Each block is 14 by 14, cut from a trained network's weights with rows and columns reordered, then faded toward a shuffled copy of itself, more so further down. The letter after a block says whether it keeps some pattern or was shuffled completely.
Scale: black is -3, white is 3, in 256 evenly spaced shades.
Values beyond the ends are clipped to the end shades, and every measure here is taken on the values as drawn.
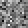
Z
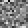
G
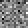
G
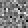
Z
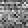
G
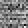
G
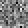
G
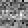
G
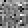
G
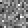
Z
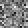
G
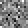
Z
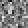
G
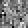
Z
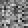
G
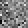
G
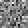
G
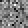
Z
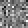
G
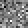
Z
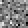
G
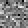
Z
